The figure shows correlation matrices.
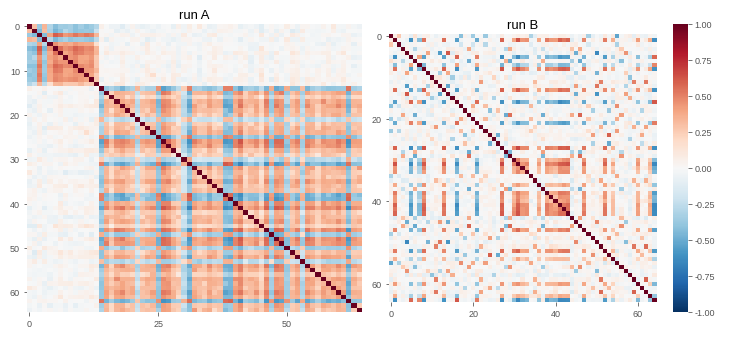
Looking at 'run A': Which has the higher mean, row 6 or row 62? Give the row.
6
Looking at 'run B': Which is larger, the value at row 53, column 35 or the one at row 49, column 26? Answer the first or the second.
the first
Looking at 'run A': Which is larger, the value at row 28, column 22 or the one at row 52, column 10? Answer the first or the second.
the first
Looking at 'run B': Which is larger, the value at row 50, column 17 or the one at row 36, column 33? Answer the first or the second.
the second
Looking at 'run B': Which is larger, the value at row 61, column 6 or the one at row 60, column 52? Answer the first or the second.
the second
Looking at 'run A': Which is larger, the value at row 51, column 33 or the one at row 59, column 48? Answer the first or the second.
the second
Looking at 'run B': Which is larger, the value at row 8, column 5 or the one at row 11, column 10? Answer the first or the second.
the second
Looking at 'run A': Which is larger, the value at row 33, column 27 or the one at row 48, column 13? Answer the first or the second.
the first
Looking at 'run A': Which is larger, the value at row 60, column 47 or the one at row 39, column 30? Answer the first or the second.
the second
